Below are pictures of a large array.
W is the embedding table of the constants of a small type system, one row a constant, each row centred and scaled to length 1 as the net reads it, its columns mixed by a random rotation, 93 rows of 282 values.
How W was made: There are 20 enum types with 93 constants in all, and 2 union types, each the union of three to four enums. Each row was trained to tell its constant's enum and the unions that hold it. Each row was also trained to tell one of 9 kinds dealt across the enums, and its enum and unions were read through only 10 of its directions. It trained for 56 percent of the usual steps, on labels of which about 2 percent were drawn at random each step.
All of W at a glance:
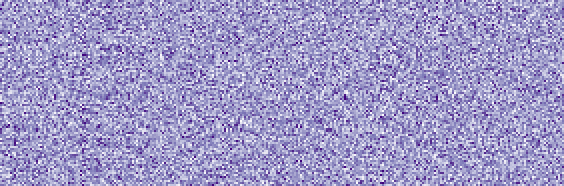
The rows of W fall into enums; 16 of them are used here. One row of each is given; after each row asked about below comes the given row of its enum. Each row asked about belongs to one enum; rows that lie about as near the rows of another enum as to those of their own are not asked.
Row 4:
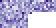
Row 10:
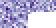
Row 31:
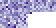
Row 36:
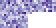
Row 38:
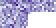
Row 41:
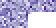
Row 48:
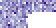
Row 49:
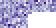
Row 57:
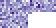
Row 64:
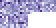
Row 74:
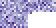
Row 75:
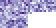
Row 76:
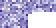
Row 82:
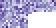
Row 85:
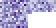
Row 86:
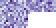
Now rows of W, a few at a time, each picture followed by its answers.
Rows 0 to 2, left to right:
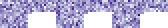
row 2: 76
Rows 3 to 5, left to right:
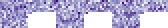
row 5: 75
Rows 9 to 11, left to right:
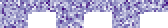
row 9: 38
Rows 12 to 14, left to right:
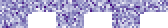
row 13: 64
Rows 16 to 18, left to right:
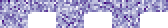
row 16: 57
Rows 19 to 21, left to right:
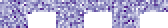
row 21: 74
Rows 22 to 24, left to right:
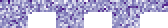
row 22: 57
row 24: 41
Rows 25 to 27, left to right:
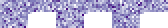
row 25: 10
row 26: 76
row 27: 82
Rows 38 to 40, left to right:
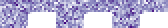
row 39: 41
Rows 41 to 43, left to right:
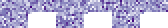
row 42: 31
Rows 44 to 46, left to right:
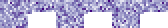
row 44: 75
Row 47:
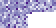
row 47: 31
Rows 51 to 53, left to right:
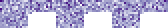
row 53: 41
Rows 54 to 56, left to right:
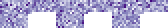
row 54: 82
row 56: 74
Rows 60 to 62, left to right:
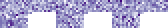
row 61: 82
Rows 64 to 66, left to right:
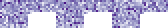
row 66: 41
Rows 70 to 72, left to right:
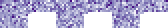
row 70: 82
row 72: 10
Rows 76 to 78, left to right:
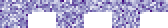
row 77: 31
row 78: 86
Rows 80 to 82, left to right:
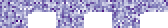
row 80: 74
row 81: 57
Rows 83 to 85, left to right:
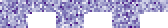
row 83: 48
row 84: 10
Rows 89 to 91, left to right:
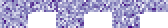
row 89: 10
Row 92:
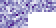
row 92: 86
